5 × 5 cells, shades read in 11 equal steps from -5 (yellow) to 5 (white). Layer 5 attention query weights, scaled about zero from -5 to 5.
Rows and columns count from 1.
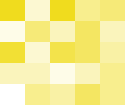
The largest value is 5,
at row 5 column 1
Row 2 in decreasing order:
4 2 2 -1 -2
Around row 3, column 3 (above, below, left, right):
2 4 3 -2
